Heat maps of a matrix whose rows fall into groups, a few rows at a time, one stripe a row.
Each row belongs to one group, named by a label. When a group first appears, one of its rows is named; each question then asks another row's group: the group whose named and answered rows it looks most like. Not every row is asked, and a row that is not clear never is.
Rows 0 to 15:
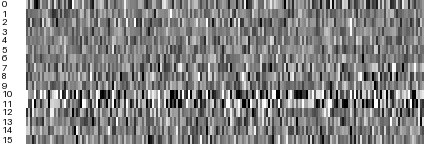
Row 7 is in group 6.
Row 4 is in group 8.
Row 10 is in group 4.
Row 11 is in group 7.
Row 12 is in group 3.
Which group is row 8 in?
8
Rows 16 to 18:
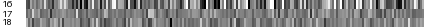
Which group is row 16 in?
8
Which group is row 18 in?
4
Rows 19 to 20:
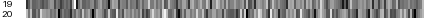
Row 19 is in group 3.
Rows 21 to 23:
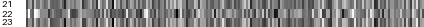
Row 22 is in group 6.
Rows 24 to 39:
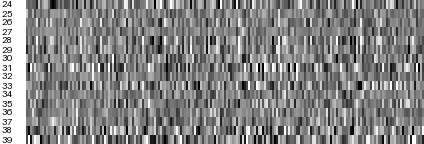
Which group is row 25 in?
7
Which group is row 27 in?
8
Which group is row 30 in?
7
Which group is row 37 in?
4
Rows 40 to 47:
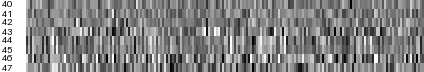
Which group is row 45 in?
3
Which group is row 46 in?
7
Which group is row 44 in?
3
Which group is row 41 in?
7
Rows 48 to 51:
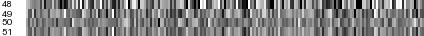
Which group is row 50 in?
6
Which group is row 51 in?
7
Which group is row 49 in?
7
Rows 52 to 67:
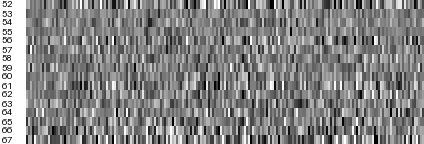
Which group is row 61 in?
8
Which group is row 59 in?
3
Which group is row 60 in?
8
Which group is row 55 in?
4
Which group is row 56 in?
7
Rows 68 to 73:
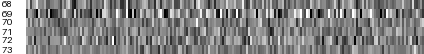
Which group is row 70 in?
6
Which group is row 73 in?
6
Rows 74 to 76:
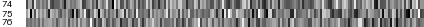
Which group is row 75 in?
3
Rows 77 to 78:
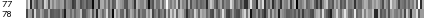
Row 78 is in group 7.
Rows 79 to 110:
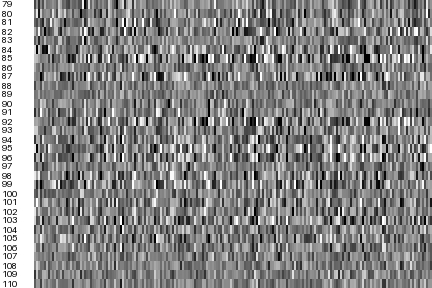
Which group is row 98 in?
6
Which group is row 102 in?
6
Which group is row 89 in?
8
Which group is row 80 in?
3
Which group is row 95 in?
6
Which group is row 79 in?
3
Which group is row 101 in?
6
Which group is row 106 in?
7
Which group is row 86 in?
7
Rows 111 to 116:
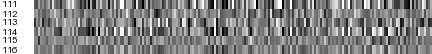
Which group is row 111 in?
8
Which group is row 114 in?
8
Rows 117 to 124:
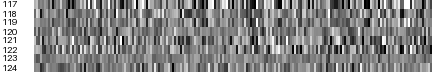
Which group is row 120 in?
3
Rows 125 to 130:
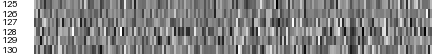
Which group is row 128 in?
7
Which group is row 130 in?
3
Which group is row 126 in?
3
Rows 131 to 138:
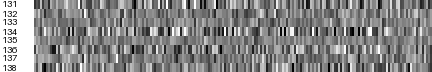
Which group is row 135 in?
6
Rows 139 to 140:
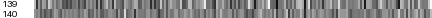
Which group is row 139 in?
6
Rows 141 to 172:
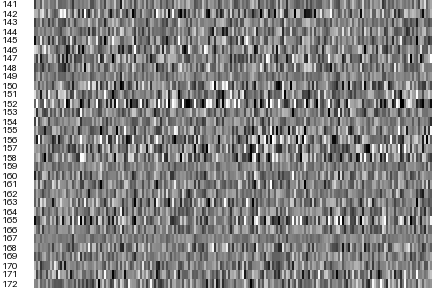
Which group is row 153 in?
6
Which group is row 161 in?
3
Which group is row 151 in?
4
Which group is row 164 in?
7
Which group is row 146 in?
6
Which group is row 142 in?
4
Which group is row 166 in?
7
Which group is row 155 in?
3
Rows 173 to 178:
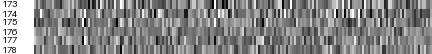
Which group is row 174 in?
4
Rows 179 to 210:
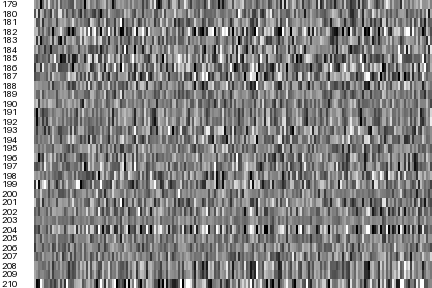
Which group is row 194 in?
8
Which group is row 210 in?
6
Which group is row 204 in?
8
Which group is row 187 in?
8
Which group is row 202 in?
8
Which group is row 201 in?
7
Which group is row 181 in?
7
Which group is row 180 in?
3
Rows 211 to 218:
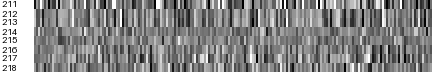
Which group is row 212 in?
7
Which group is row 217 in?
8
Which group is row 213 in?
7
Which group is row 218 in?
4
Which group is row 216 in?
8
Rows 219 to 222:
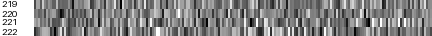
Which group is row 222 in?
3
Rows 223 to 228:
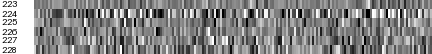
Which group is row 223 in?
8
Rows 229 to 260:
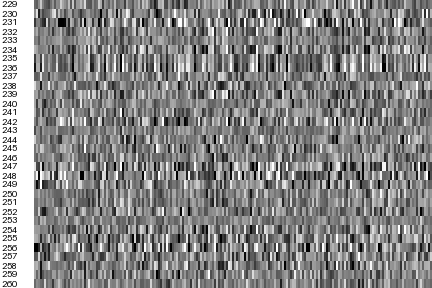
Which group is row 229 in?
4
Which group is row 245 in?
4
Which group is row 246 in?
8
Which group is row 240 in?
6
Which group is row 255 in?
4
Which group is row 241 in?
7
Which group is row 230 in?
3
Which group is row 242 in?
4
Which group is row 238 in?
4
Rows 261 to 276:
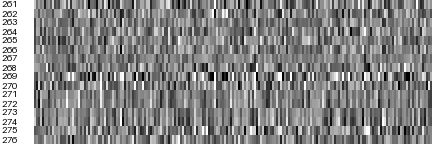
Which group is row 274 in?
7
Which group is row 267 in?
6
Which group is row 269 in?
8
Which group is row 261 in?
4
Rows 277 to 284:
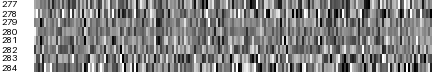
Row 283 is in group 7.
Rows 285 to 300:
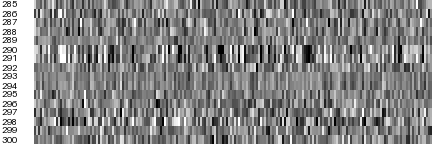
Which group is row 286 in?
3
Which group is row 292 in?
8
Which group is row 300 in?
8
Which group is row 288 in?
6
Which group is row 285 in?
4
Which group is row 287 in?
6
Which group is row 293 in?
7
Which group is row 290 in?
4
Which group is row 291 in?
4
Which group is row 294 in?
7
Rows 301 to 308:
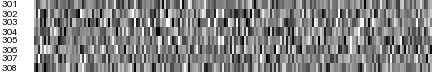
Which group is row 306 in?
3
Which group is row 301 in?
6
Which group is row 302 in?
6
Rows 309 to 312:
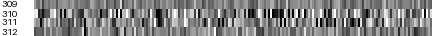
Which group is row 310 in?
3
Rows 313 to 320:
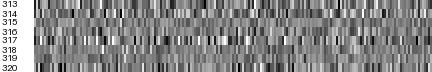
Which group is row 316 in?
3
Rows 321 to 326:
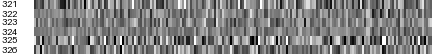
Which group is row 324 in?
8
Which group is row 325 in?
7
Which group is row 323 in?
6
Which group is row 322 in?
8
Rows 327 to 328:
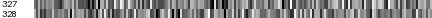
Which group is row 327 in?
8
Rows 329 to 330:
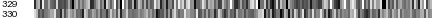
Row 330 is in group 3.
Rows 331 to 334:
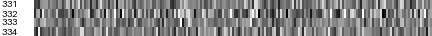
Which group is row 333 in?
6
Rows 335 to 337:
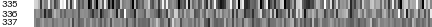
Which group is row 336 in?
3
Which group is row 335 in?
4
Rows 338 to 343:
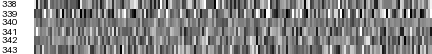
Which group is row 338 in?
6
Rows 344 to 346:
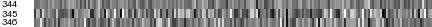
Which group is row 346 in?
4
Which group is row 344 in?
8
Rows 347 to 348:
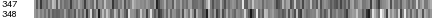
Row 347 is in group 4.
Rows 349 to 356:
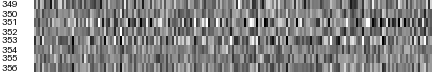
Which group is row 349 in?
3
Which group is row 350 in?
7
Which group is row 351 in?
8
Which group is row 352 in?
7
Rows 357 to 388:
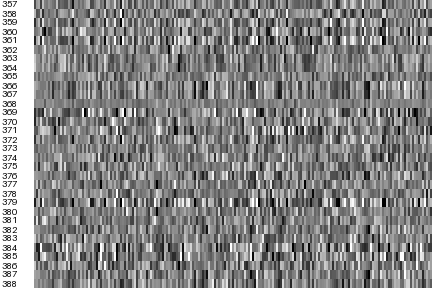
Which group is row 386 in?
4
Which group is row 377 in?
3
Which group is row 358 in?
7
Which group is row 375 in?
3
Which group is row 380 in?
3
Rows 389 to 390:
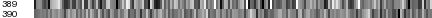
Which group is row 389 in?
3
